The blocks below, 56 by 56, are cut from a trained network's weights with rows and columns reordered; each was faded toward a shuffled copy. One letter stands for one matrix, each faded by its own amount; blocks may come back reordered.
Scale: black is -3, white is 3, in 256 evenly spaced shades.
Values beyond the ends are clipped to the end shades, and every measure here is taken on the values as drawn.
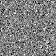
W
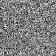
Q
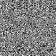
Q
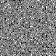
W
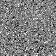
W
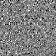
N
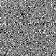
N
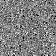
W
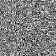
Q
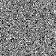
W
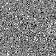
W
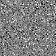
N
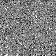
W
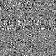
Q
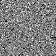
W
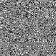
Q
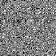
Q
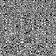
N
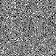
N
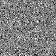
W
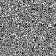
N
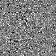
W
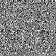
Q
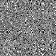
N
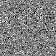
W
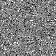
W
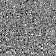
W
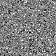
W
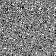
W
